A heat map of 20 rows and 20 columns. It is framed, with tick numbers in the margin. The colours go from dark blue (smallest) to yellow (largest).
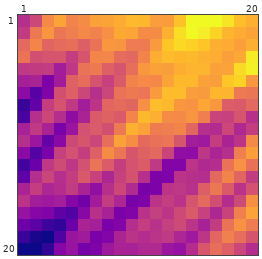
The ninth with the highest average is the top right. The halves do not mirror each other. The field climbs toward the top right. The ninth with the lowest average is the bottom left. Streaks slant up to the right. No lone cell stands out from its neighbours.
